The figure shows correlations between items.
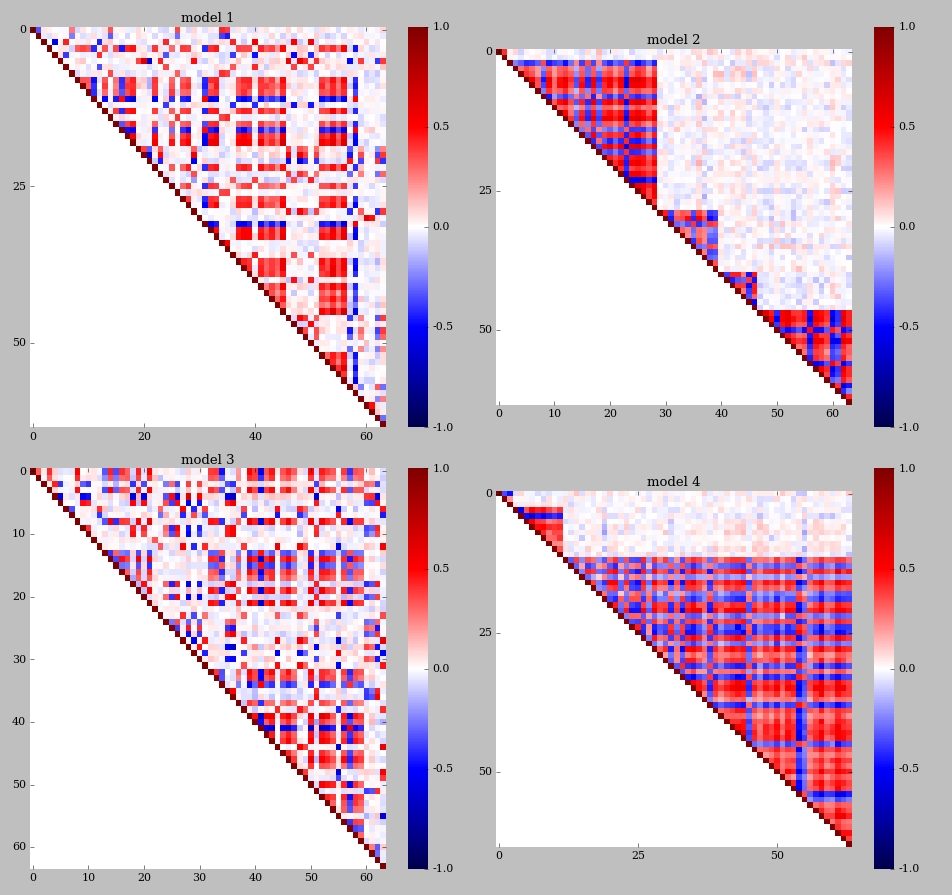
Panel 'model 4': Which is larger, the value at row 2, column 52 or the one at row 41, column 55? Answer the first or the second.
the first
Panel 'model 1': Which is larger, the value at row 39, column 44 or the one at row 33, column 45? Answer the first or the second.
the second
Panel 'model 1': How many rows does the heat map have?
64
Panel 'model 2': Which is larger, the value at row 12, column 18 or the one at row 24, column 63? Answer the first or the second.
the second
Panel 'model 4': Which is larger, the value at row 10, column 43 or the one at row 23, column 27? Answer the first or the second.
the first
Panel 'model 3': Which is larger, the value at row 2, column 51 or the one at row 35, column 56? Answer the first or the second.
the second
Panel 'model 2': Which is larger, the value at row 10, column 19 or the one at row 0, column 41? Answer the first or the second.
the first
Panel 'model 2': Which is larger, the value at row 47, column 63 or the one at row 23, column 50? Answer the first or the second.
the first
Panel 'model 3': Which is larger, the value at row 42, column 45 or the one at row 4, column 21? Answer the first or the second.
the first
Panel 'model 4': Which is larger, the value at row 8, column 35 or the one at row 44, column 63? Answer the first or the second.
the second
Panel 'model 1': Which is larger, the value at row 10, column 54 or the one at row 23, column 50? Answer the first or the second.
the first
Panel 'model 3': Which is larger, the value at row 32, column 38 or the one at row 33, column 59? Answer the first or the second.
the second
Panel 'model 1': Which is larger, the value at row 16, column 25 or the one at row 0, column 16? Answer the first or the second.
the second
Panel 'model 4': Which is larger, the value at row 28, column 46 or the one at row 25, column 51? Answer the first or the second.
the first
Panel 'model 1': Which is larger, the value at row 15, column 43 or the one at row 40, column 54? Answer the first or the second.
the first
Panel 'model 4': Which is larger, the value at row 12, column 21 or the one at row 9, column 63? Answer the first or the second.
the first
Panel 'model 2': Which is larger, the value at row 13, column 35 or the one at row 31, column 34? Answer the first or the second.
the first
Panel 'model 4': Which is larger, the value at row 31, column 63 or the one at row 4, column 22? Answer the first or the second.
the second
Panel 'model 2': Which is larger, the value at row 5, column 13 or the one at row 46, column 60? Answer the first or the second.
the first
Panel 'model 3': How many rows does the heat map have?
64
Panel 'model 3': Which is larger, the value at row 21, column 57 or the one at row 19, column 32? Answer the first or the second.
the second
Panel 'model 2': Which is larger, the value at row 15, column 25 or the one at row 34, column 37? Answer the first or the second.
the first
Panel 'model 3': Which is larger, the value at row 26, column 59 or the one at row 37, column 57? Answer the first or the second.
the first
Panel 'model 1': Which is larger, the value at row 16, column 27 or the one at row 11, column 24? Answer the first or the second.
the second
